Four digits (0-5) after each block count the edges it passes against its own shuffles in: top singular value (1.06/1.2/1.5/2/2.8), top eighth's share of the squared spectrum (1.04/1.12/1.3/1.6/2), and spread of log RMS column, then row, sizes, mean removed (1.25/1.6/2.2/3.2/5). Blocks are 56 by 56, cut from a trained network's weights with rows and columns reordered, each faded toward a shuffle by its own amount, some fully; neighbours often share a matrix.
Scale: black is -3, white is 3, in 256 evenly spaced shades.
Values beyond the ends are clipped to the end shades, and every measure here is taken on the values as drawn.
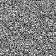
2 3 1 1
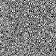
3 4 2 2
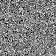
1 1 0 0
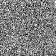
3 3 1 0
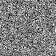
0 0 0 0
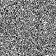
2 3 1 0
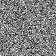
0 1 0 0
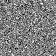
0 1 0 0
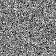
0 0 0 0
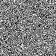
0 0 0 0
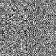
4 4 2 2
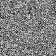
1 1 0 0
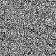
3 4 1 2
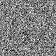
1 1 0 0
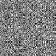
3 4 2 1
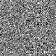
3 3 2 1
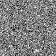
0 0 0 0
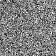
1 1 0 0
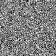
2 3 0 0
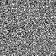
3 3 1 1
